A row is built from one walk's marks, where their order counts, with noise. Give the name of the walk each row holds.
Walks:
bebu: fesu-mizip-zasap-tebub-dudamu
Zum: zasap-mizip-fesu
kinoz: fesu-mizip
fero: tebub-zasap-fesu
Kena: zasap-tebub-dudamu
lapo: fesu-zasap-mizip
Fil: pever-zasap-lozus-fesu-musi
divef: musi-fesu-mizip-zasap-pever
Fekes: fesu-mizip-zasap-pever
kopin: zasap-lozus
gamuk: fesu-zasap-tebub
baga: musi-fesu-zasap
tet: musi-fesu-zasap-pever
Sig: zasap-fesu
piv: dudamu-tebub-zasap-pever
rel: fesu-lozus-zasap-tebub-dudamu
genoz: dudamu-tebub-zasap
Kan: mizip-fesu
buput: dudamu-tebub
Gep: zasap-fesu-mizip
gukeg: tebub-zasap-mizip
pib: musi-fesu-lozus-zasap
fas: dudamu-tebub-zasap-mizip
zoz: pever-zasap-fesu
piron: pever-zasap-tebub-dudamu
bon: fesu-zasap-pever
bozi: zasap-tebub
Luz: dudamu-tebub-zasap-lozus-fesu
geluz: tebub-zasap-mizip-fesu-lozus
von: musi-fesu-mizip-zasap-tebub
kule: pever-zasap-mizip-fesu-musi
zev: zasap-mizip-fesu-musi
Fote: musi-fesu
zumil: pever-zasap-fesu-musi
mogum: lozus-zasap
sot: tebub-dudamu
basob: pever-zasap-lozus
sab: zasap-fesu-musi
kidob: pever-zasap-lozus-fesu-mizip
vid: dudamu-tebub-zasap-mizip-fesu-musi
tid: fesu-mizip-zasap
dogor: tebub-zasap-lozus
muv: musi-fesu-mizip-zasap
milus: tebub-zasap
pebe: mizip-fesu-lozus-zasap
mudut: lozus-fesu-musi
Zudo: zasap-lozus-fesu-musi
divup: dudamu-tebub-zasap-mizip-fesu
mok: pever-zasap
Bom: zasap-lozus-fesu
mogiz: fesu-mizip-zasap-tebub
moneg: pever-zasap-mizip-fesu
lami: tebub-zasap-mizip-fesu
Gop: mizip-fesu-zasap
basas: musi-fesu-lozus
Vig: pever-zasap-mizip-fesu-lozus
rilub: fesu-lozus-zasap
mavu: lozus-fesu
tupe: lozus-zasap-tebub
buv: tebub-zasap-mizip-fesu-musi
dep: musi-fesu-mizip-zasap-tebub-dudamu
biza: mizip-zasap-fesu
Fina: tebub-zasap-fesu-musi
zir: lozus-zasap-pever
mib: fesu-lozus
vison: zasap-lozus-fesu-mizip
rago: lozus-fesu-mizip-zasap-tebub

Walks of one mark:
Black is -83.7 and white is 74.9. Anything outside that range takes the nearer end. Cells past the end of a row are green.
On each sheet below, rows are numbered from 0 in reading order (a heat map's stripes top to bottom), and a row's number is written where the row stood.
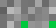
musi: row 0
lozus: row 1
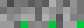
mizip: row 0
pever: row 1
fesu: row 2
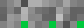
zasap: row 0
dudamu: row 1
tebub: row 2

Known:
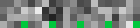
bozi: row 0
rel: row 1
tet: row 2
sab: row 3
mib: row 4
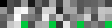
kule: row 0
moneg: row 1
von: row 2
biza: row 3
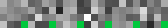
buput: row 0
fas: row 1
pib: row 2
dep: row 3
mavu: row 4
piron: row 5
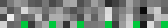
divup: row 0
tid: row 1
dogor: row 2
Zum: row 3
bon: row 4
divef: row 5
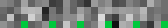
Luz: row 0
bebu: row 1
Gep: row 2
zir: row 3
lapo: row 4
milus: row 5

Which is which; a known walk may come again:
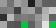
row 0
piv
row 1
buv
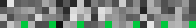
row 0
rago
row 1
fas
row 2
Vig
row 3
zoz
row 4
mavu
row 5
von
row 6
basas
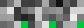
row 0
rel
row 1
rilub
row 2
moneg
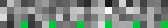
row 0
fero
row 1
gamuk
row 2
biza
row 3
Zudo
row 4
mudut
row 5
baga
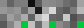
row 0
kinoz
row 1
kidob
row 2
Luz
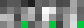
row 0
Gop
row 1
zumil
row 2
bon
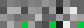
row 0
Fote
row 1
genoz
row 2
muv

